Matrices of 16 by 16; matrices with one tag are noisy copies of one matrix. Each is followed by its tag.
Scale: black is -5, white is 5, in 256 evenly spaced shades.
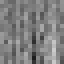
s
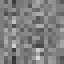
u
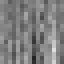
s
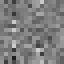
u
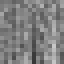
s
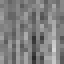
s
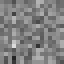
u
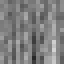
s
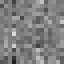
u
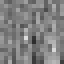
s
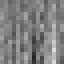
s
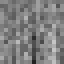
s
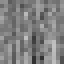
s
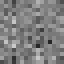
u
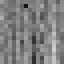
s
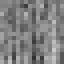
s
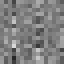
u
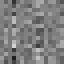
u
